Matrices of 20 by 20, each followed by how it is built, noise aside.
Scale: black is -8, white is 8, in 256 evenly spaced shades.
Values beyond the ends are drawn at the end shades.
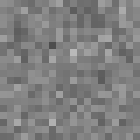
low rank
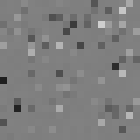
sparse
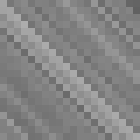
Toeplitz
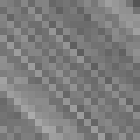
Toeplitz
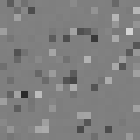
sparse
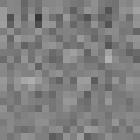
low rank
